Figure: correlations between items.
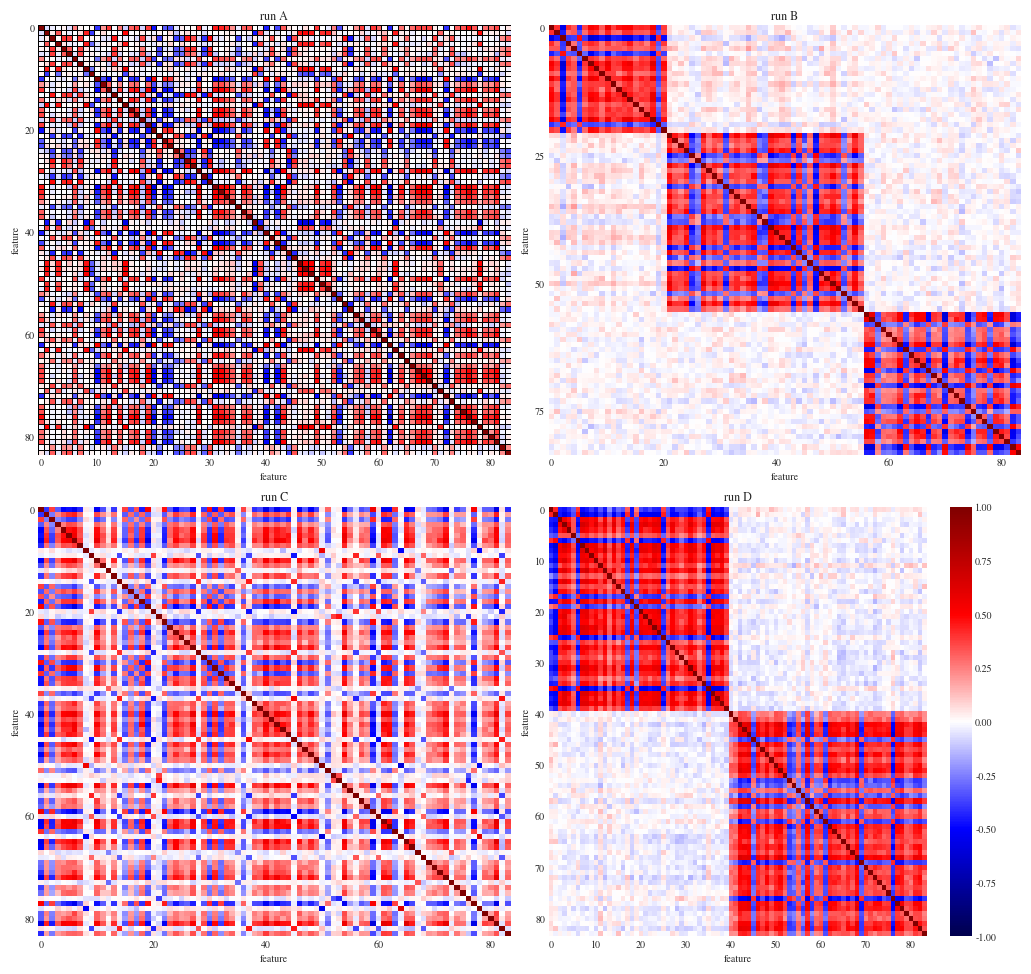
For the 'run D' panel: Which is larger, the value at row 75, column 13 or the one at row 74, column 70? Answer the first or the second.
the second
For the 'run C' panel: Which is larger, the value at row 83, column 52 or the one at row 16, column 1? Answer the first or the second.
the second
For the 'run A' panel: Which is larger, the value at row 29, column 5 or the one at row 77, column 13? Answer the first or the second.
the second
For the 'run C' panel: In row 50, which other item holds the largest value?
8
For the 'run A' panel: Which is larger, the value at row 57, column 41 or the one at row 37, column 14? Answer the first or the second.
the second
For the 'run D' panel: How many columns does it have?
84
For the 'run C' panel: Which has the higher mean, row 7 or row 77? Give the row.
7
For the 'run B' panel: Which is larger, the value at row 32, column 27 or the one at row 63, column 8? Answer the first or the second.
the first
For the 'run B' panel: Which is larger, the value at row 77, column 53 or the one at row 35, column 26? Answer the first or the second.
the first
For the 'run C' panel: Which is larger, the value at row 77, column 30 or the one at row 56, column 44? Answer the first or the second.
the first
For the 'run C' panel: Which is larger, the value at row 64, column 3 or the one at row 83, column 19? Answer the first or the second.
the first
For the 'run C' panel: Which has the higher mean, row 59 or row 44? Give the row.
44
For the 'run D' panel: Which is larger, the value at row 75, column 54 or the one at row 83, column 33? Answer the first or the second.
the second
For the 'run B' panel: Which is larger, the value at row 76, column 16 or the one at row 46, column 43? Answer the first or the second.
the first
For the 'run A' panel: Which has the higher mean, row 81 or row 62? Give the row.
81
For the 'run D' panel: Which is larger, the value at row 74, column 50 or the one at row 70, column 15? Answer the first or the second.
the first
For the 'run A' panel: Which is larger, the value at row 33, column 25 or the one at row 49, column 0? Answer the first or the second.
the second
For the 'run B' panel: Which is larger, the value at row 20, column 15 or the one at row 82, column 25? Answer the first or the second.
the first
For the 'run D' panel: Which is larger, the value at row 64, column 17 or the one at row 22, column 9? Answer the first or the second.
the second
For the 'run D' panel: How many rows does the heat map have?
84
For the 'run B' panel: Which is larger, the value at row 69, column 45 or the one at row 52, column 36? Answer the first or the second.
the first
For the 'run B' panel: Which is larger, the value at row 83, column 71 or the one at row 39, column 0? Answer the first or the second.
the second
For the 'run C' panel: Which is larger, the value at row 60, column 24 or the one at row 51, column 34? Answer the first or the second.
the first
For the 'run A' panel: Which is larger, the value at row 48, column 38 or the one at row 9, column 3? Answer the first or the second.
the second
